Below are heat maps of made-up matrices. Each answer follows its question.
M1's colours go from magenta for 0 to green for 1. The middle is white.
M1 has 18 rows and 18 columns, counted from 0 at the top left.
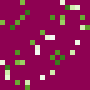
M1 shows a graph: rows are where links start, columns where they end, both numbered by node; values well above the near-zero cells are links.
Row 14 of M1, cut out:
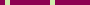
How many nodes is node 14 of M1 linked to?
2
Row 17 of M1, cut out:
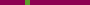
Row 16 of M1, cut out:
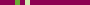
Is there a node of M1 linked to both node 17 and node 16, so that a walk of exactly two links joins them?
yes
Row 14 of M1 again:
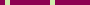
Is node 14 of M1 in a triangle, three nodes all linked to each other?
no
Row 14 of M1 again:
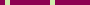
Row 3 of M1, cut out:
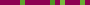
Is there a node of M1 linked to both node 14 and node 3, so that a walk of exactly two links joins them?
yes
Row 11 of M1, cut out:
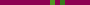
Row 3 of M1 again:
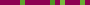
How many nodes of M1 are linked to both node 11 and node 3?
2
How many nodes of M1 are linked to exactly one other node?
5
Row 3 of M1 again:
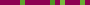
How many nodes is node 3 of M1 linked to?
4
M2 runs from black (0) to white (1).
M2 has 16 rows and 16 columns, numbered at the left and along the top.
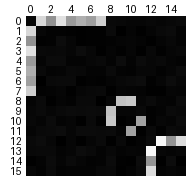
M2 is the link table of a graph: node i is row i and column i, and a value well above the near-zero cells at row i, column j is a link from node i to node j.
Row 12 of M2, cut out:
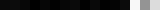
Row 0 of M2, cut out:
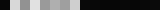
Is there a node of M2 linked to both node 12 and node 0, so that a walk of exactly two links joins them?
no
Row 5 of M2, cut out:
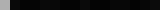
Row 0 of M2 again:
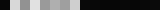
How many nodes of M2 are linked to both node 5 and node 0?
0
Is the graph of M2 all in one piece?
no
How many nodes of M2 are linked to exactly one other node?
12
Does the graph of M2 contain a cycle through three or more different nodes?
no
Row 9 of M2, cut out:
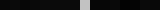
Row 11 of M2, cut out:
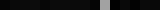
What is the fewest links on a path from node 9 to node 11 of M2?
3
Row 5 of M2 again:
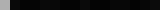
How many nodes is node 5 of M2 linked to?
1
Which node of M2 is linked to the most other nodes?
node 0
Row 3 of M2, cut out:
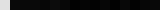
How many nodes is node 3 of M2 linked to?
1
